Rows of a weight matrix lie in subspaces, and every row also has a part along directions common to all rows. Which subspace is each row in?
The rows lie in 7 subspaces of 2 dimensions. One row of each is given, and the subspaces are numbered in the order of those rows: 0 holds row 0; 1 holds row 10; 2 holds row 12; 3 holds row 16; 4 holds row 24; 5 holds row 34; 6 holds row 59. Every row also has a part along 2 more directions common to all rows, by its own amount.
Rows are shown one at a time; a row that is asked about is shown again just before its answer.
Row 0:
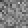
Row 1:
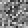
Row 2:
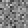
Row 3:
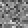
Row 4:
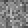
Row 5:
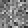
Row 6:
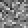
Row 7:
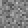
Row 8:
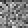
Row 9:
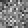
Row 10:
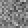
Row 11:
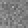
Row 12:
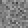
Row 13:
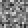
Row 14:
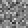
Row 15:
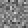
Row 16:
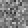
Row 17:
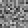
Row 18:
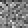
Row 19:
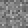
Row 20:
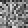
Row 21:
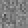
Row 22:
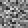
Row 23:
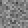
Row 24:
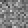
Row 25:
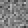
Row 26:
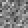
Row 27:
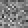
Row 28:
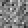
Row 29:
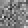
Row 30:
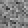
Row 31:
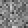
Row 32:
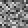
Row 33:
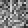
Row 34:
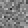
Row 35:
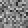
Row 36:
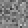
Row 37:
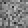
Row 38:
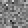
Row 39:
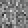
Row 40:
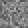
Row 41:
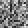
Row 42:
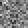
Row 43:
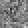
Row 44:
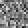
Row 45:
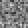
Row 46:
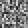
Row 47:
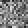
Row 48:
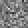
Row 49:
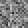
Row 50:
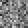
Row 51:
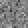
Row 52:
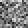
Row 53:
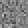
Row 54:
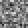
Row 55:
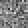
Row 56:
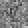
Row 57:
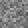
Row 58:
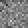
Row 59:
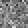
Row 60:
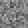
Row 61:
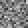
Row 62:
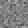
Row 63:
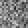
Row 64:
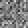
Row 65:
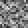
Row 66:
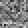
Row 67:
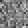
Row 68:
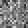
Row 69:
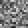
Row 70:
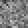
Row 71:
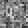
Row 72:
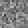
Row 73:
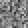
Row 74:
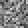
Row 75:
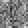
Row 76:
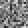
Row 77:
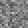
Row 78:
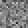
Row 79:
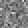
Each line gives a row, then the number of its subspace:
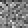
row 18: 6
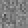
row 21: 4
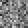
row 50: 2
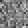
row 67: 0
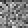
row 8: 6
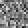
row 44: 0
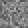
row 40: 1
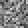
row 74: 5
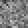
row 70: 1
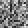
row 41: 5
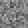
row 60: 4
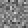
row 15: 5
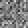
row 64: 3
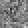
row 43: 3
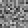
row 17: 6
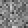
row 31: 0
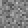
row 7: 2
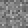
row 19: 3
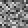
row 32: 1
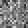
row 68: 3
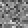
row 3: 6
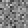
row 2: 6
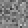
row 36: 1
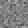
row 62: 5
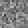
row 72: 4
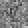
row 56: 3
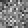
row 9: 0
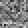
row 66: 3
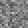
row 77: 0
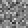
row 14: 3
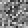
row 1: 1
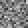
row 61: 5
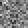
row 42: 2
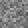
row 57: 4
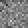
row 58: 0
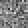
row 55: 6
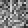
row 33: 5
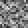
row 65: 1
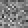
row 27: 5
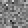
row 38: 5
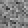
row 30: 0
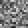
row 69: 0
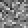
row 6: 0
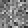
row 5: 1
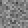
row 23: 2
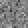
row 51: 4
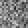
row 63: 1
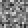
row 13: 2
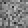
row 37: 1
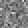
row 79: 6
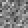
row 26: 2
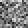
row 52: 6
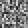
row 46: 4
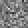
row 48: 6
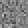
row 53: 4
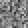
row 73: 4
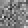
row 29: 5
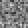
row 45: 2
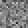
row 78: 2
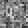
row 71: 3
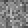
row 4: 3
